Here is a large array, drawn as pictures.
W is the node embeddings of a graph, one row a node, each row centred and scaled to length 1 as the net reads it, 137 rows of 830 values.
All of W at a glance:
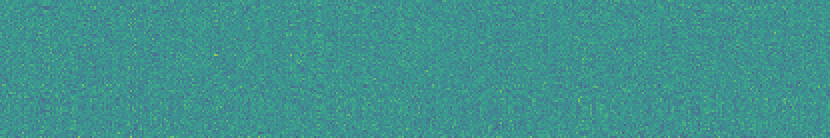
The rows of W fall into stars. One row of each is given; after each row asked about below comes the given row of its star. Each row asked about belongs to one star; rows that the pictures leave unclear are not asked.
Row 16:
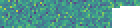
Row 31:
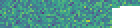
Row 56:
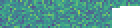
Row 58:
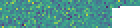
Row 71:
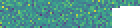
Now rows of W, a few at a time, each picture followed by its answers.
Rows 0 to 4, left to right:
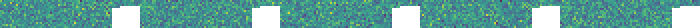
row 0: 56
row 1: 58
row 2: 58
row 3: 56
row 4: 58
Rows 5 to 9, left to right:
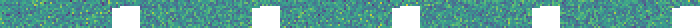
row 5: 16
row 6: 31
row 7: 31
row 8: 71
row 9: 31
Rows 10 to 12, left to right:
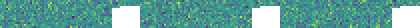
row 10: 58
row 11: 58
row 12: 58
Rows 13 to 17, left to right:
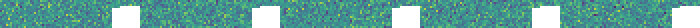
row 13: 56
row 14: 31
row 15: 16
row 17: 71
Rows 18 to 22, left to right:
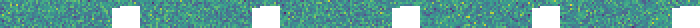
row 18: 56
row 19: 56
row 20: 16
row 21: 16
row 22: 71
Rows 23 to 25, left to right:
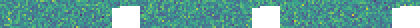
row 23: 56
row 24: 58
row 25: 58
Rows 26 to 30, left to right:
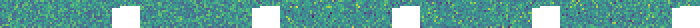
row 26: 56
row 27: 71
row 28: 56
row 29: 58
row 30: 16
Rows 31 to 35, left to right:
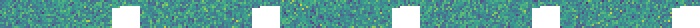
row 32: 56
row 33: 16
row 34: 58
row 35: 58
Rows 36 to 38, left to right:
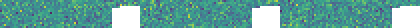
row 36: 56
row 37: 16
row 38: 56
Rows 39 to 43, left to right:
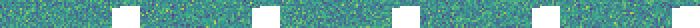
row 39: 31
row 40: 56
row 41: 16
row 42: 71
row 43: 16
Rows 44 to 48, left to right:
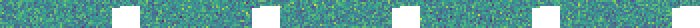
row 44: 71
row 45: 56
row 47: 16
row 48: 71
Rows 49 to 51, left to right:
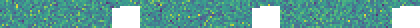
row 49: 56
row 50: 16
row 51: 31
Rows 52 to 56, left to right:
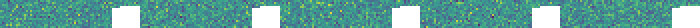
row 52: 56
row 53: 56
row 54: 58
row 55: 58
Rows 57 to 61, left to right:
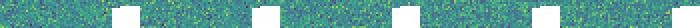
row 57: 71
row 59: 16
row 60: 56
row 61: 58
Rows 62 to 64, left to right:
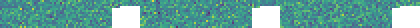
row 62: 31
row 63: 16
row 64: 71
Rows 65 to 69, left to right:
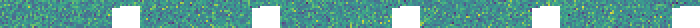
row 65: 56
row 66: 16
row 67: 58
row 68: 16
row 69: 58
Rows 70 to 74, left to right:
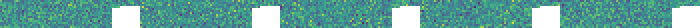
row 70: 58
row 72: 31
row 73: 71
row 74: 16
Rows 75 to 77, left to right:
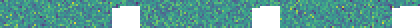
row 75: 56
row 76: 58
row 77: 16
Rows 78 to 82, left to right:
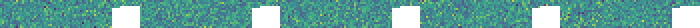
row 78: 31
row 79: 16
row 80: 58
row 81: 71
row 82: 58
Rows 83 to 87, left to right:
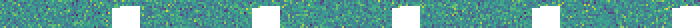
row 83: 31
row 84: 71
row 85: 71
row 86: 71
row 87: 71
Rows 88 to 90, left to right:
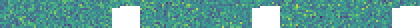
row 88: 31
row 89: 58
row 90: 56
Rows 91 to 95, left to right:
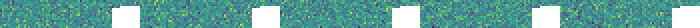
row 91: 56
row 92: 31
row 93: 71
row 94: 71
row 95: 16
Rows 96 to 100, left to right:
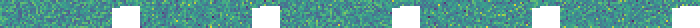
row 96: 16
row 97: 58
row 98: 31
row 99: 31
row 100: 31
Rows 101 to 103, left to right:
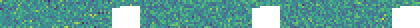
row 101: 31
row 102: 31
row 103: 71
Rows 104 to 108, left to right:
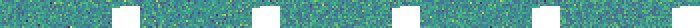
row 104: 58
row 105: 31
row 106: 16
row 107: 58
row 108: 16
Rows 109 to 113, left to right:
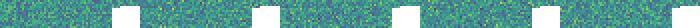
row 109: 58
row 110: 31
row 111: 31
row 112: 16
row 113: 58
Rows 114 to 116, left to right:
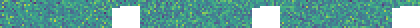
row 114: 71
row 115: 58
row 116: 16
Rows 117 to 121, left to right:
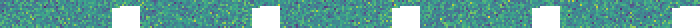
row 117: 31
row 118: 71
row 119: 31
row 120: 58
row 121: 16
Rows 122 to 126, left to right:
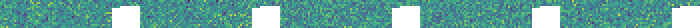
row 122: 58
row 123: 31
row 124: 16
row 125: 16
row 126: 16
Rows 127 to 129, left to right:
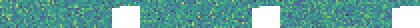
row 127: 56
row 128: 16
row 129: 16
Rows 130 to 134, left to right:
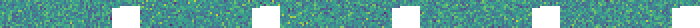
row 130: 56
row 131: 71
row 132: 71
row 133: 71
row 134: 31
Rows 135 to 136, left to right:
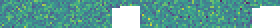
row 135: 56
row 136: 56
